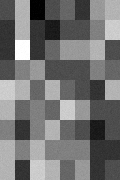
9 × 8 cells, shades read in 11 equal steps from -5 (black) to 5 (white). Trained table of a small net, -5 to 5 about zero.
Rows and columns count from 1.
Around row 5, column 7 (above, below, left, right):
0 -2 -2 2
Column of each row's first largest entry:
2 8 2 3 1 5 4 1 3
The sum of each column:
-1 4 -6 -4 -4 -8 -12 -5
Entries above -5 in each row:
7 8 8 8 8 8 8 8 8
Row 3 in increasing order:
-3 -3 -2 -1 1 1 2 5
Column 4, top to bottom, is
-2 -4 -1 -2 2 -1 2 0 2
